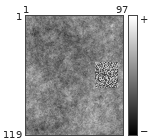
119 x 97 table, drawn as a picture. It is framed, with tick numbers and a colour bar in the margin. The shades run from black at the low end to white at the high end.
Roughest part: middle right. Grain: blotchy. Odd patch: rougher, in the middle right. Mirror symmetry: none. Stripes: none.
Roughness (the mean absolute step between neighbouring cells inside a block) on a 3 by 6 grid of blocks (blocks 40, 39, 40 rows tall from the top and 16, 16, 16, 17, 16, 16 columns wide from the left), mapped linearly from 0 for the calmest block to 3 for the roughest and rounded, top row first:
000000 | 000033 | 000000
